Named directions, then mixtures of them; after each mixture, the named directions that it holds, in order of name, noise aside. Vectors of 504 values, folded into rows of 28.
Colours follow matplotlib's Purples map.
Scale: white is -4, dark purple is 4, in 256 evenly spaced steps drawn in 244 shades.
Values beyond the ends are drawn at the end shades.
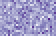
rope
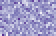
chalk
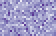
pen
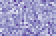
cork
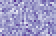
cork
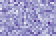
chalk, cork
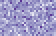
pen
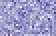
rope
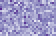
chalk, cork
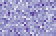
pen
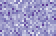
cork, pen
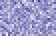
chalk, rope
